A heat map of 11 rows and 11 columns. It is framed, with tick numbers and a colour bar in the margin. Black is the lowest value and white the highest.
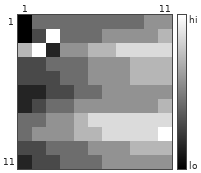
Roughest part: top left. Slope: up to the right. Ninth with the highest average: bottom right. Grain: streaks across. Odd patch: rougher, in the top left.
